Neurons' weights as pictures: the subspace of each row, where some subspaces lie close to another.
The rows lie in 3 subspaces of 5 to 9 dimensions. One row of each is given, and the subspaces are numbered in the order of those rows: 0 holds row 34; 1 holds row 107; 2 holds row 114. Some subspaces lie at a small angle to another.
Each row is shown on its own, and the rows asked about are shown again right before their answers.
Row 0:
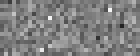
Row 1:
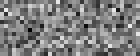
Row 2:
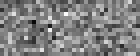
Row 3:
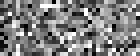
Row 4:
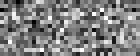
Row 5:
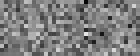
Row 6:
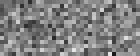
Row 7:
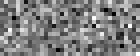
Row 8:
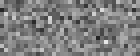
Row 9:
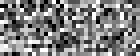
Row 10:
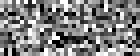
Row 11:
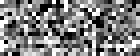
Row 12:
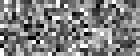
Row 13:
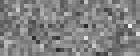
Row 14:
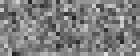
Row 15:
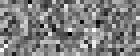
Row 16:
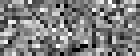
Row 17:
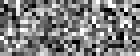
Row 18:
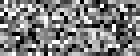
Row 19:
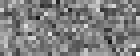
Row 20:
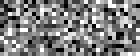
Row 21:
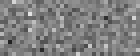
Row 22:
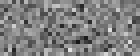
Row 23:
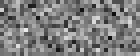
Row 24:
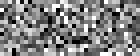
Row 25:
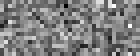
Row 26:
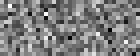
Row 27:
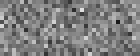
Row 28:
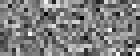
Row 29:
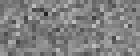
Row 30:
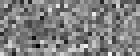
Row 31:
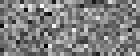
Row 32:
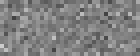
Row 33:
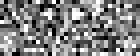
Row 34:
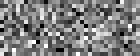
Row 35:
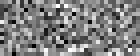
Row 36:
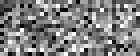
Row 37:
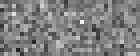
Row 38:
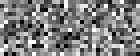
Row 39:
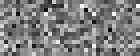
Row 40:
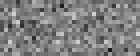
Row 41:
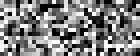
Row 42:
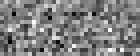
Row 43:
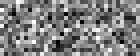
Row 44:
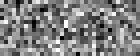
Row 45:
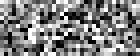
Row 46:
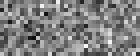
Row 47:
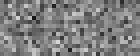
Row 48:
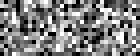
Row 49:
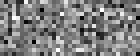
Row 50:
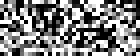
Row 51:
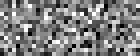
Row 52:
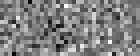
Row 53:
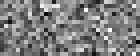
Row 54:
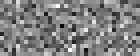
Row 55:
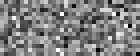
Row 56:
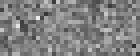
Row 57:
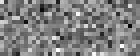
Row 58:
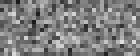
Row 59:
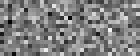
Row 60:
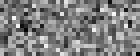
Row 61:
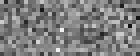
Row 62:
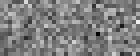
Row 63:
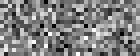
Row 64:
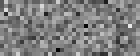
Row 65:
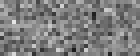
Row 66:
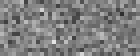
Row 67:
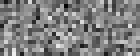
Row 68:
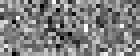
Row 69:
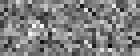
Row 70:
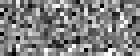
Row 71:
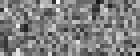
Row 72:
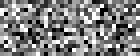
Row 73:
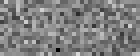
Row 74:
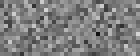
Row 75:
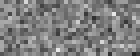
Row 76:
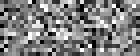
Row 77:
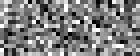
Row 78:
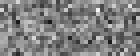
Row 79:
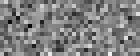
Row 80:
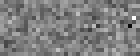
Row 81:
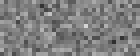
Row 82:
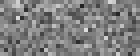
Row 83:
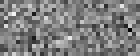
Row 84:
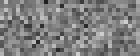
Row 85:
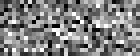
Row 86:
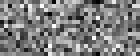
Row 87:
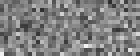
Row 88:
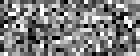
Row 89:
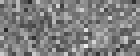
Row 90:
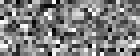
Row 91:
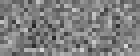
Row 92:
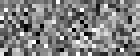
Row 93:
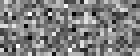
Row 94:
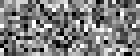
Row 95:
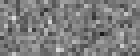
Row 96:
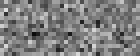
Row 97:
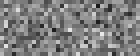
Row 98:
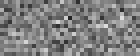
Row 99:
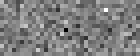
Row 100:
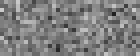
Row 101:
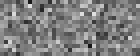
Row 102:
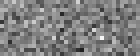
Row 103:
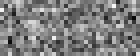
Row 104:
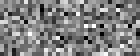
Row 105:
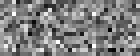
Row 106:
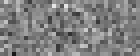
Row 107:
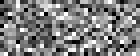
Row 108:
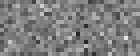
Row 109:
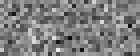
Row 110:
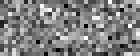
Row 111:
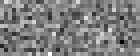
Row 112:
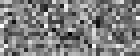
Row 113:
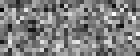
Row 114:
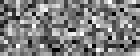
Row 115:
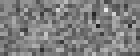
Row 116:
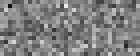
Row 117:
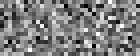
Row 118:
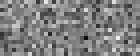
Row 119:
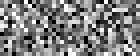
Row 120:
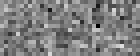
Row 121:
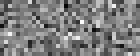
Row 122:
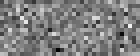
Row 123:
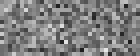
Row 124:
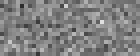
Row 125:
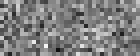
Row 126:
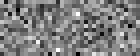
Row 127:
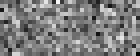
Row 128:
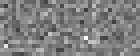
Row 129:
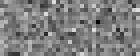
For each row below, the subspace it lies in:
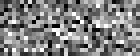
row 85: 1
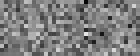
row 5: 1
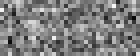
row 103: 1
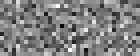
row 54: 1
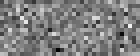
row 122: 2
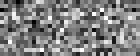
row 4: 2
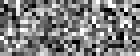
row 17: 2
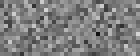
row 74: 1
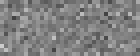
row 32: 1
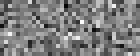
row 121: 2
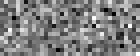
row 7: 2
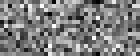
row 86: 1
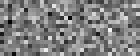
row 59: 1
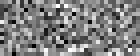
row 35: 2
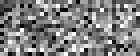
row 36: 0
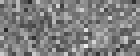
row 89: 1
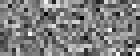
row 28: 1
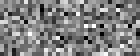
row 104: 2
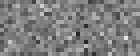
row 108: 1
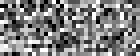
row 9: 0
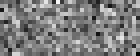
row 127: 2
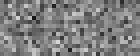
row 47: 1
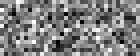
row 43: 1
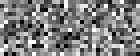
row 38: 0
